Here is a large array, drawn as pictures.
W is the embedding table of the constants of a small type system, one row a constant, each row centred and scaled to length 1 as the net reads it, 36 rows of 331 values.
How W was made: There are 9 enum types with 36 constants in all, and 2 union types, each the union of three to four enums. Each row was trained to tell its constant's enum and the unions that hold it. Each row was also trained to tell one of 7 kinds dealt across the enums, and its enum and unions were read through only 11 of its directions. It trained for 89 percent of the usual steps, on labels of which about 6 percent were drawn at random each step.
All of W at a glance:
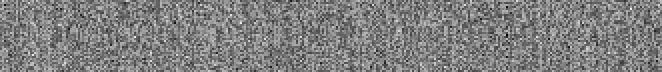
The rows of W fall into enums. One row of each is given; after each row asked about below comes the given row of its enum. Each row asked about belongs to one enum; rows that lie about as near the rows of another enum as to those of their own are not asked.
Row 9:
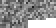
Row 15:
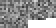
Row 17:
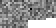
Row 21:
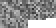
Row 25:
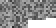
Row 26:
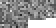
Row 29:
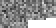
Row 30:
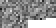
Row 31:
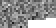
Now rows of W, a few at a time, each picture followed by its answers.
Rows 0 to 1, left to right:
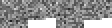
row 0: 31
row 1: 9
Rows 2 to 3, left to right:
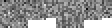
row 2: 29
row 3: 31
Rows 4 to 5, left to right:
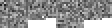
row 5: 17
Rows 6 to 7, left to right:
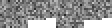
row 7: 9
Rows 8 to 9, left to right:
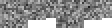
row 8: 17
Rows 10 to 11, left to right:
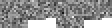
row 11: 31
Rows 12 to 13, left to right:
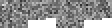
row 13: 21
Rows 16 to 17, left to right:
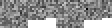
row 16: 15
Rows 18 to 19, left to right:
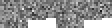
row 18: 15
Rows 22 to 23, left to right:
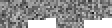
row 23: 29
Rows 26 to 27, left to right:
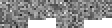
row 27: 25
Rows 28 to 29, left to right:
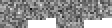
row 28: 9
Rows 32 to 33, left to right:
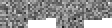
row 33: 15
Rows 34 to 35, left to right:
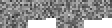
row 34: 26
